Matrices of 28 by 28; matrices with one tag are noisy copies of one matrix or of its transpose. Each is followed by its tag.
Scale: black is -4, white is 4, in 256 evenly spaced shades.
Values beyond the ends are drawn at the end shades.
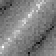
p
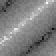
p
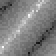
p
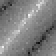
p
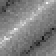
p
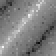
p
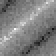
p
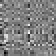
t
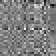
t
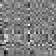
t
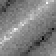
p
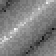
p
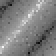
p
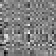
t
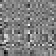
t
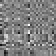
t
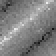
p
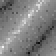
p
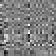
t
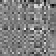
t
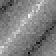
p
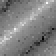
p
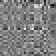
t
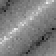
p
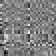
t
